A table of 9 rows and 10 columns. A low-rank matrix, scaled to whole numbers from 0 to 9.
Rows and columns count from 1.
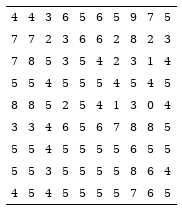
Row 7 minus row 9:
1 0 0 0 0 0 0 -1 -1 0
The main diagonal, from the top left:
4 7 5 5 5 6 5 8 6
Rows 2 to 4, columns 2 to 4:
7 2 3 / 8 5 3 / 5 4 5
